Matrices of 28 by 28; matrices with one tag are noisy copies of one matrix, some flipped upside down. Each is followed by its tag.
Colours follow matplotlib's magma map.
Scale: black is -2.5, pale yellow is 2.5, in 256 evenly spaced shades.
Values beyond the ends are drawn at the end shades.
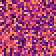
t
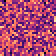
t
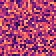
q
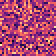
q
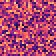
q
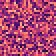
q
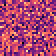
t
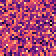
t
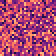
t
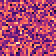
q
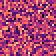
q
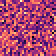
t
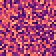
t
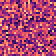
q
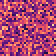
q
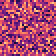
q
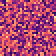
t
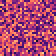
t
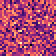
t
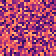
t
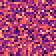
q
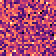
t
